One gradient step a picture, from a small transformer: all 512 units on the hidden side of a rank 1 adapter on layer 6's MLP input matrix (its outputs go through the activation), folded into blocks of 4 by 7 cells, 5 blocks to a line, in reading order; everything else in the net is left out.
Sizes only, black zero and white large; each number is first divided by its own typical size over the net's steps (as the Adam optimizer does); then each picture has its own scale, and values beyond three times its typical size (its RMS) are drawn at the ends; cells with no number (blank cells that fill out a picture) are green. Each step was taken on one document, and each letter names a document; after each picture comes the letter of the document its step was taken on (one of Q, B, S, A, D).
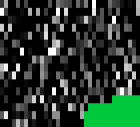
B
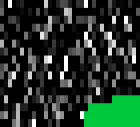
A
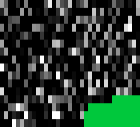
B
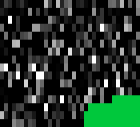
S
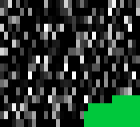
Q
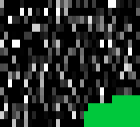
S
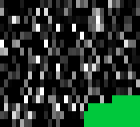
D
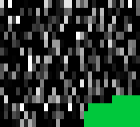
B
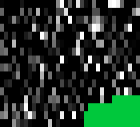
D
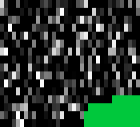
B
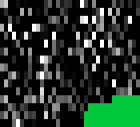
A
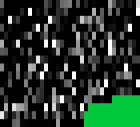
S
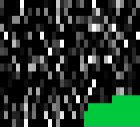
D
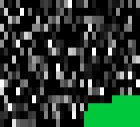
B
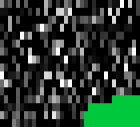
Q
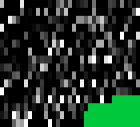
D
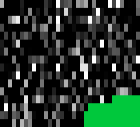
D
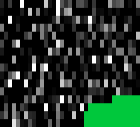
S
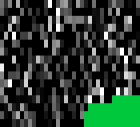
A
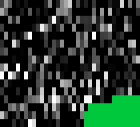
Q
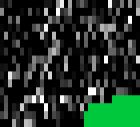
S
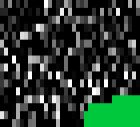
Q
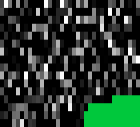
Q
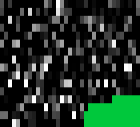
S
